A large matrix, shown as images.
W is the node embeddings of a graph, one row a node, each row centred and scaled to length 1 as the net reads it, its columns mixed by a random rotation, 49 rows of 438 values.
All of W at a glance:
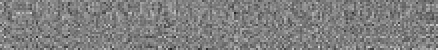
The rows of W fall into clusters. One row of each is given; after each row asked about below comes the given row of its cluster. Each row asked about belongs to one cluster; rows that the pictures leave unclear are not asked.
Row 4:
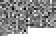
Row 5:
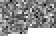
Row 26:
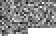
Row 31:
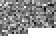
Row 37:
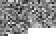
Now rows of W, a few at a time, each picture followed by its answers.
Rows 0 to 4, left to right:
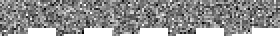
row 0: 31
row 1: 26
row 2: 5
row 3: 31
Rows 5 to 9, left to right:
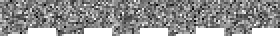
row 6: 26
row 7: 5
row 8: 4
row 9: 5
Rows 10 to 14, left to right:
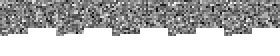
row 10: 31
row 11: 5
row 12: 31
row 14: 31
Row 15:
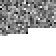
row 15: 26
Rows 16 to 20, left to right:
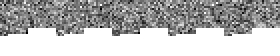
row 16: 26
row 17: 31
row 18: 26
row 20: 37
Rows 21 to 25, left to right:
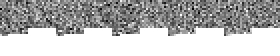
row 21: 26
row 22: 31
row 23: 37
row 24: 4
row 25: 4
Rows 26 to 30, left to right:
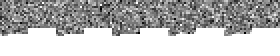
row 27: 31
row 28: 26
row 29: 5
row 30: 5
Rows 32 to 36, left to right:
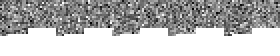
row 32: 26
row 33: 31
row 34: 5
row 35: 4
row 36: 37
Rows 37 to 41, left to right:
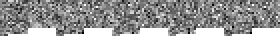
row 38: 26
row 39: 5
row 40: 5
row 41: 26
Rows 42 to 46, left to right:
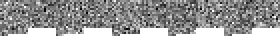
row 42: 31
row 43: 4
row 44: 31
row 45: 37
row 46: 37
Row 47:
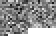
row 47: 37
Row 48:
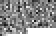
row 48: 4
